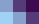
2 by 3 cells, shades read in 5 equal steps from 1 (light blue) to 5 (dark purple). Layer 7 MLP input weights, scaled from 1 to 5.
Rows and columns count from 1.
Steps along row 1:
up up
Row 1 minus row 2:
1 2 1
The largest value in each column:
2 4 5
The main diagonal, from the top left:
2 2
